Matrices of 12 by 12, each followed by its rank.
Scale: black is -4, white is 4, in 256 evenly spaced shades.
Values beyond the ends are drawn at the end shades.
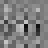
two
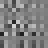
two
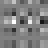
one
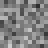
full rank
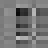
one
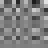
one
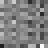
two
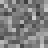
full rank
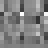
two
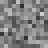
full rank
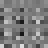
two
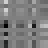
one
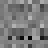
two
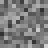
full rank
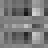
one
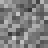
full rank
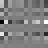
one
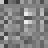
two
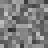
full rank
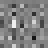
two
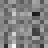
two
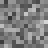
full rank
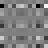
one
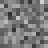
full rank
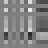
one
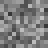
full rank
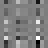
one
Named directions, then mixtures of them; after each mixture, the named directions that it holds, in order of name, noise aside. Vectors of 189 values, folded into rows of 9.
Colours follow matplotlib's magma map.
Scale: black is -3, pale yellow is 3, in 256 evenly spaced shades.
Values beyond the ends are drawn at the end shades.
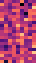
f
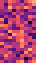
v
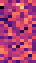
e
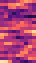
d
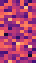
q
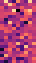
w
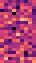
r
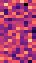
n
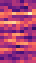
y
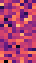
e, f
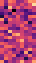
v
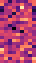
e, r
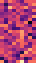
v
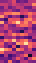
e, q, y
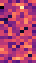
e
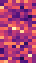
d, e, r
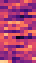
d, y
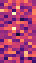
r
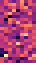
d, q, w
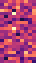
r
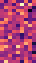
f, q, w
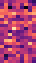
r, v, y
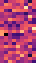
q, y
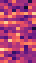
n, w, y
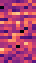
e, y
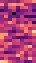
d, r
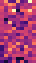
w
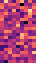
f, w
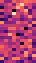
e, f, r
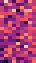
w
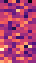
q, r, w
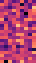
f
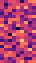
n, v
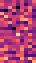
n, r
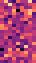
w
